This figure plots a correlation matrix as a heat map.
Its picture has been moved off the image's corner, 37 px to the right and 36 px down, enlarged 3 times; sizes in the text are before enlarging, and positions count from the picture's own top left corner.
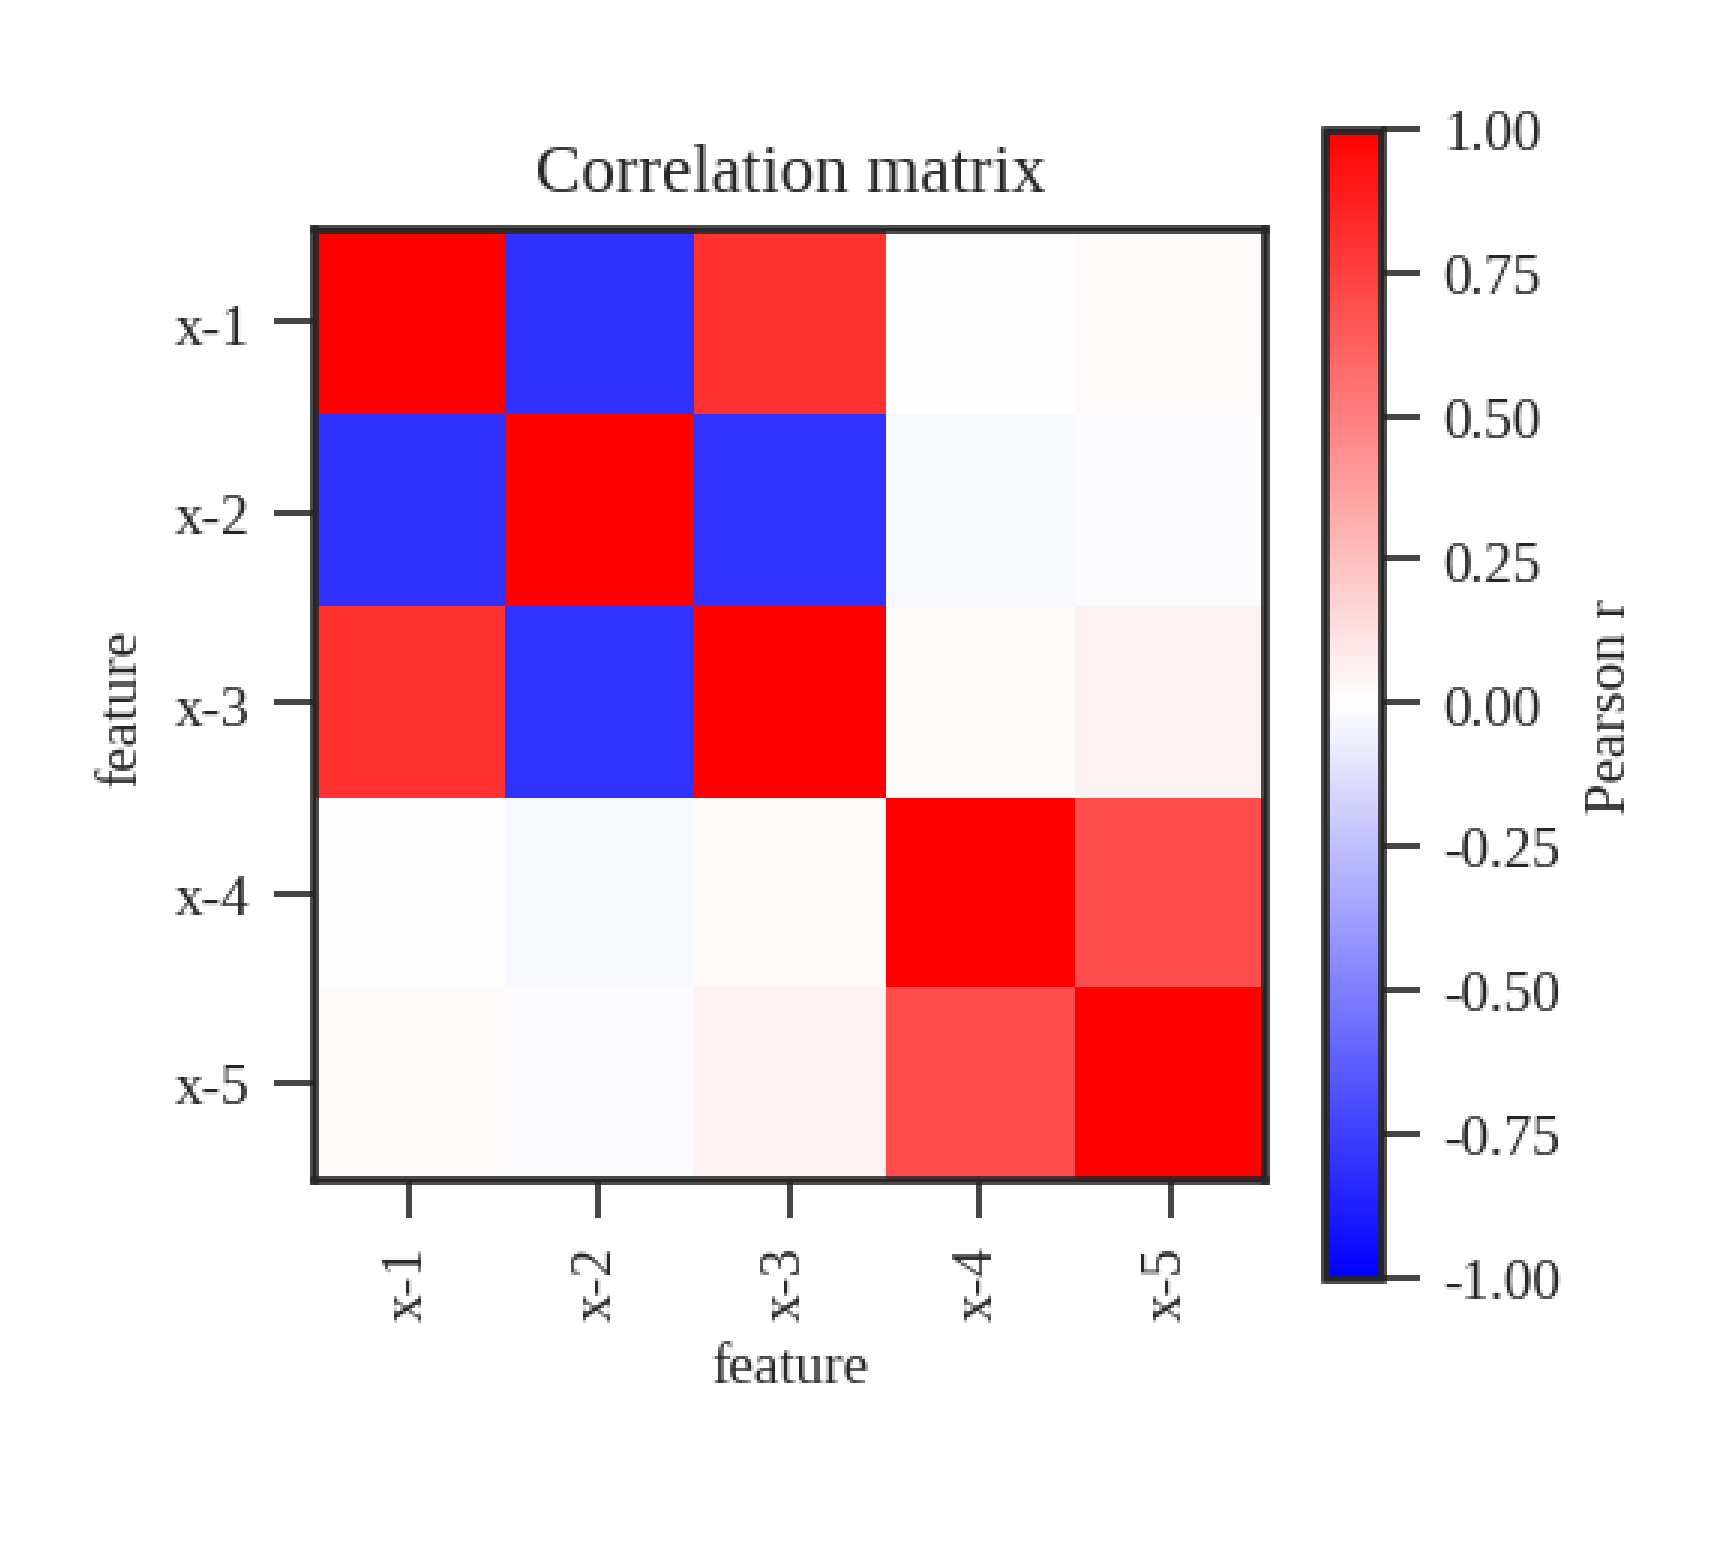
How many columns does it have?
5
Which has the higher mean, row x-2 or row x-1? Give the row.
x-1
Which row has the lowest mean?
x-2
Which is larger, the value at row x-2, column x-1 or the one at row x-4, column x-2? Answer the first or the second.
the second
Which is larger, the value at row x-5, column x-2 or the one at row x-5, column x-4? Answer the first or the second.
the second
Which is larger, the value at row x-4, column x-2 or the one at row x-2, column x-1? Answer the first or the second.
the first
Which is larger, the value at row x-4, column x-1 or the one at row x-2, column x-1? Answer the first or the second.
the first
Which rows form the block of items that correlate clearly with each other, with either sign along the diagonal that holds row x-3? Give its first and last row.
x-1 to x-3
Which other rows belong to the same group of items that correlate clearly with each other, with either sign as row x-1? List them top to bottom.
x-2, x-3
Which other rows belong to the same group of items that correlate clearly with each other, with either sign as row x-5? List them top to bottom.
x-4
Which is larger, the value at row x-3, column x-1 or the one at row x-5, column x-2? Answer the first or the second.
the first
